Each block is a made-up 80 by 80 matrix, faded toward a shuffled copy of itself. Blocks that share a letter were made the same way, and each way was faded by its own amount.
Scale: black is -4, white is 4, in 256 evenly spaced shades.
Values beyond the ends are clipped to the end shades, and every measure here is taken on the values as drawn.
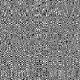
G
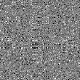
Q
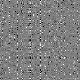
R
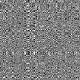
G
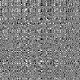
G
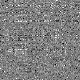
Q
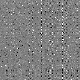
R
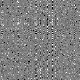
R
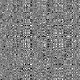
G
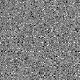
Q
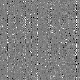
R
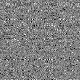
Q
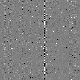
R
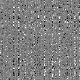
R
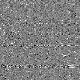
Q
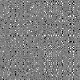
R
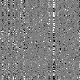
R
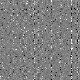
R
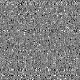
Q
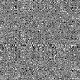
Q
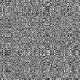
G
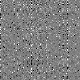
R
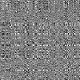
G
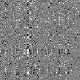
R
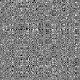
G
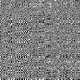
G
